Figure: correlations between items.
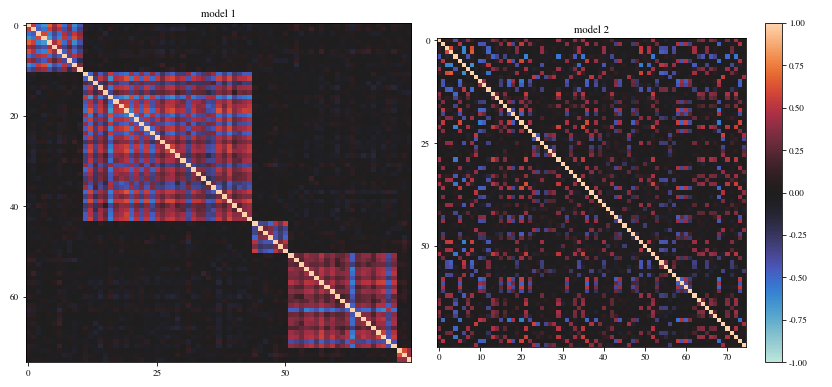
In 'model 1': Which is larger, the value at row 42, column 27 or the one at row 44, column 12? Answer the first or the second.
the first
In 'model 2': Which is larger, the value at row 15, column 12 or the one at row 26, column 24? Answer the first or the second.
the second
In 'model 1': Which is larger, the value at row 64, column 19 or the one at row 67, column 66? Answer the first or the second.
the second
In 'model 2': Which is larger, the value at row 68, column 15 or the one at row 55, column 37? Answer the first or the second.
the second
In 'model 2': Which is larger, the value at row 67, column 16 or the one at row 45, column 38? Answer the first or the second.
the first
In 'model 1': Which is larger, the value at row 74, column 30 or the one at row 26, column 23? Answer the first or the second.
the second
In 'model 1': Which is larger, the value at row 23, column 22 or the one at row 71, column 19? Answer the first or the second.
the second
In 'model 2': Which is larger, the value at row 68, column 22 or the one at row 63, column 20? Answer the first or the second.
the second
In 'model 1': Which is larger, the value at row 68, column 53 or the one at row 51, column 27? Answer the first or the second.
the first
